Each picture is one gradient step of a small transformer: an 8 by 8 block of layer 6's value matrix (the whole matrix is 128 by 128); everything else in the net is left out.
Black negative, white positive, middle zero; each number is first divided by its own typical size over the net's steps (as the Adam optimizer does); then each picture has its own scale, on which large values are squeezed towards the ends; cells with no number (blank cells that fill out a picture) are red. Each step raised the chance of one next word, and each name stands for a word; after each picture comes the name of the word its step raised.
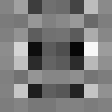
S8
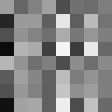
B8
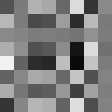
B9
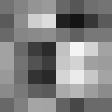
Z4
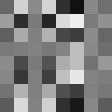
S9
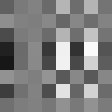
S8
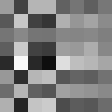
B9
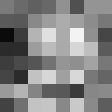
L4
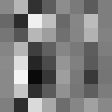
Z4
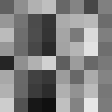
B8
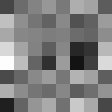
B9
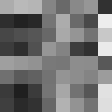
B8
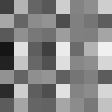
S8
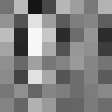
L4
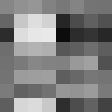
L4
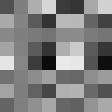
B9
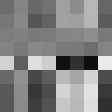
B8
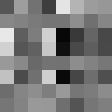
L4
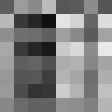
B8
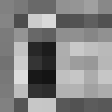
Z4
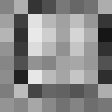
L4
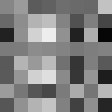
L4
